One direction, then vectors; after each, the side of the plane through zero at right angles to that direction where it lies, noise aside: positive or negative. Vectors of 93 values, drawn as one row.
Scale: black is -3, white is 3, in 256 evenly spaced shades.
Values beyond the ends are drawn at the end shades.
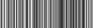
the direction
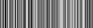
negative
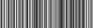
positive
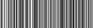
positive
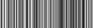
positive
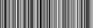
negative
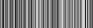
negative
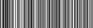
negative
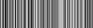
negative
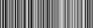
negative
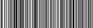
positive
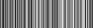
negative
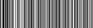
negative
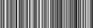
positive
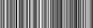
positive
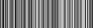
negative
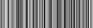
positive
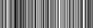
negative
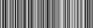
negative
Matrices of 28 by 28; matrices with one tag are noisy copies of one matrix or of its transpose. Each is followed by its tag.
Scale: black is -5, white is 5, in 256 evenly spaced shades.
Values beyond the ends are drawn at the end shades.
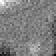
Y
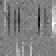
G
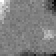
Y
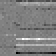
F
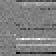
F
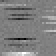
G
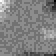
Y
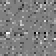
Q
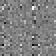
Q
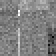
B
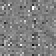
Q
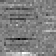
G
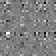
Q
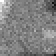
Y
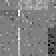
B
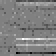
F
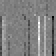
F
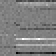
F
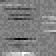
G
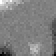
Y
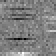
G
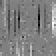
G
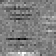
G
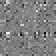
Q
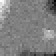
Y
